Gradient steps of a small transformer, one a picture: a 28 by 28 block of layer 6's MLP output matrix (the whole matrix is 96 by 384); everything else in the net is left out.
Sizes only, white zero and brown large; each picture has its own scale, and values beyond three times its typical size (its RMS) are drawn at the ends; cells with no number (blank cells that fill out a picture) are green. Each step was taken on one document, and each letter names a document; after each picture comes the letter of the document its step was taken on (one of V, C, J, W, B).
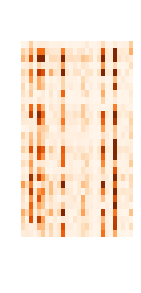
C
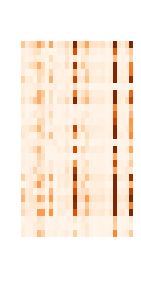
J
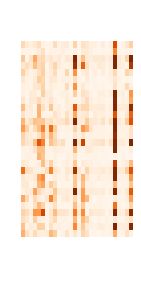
J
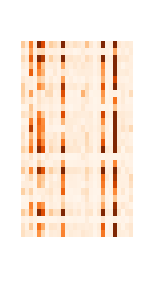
C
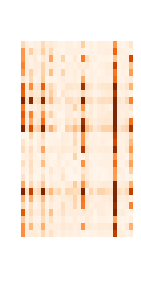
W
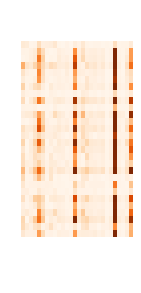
J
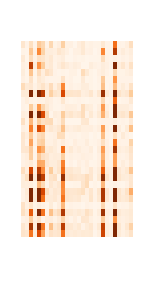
C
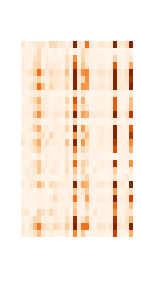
J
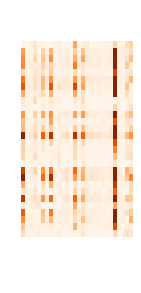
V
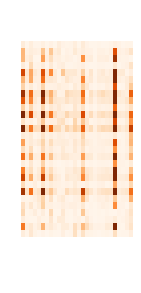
W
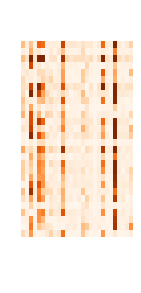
C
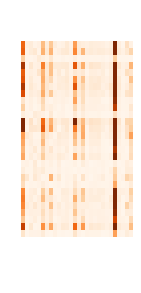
V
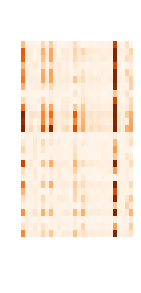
V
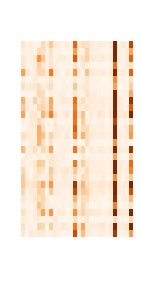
J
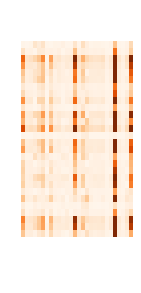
J
